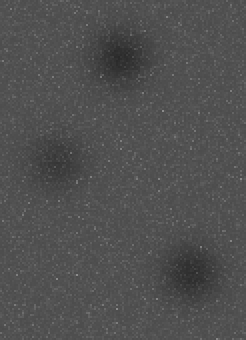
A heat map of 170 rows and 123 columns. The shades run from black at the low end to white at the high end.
Odd rows or columns: none. Dips: three. Slope: none. Seam: none. Histogram: heavy tails on both sides. Average level on the scale: 30%.
